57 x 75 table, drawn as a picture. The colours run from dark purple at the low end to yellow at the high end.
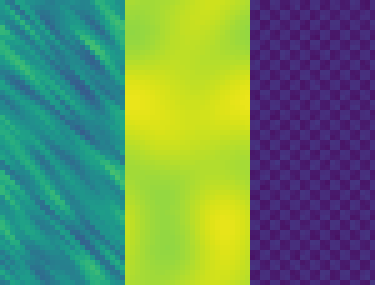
It is made of 1 by 3 panels. Panel 1,1: middling, slanting down to the right. Panel 1,2: very high, smooth, faint in contrast. Panel 1,3: very low, checkered, faint in contrast.
